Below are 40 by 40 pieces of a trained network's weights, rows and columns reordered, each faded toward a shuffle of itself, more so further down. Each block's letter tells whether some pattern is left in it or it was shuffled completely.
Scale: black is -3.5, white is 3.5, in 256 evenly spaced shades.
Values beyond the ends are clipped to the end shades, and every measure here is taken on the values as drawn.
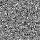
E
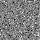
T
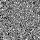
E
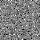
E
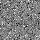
T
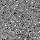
T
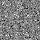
T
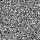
T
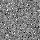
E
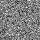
T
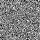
E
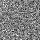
E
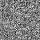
E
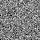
T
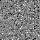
E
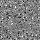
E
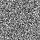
T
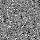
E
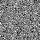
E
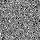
T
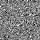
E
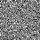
E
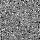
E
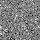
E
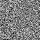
E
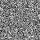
T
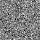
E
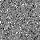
T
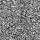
T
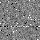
E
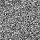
E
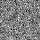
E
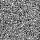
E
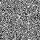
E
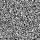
T
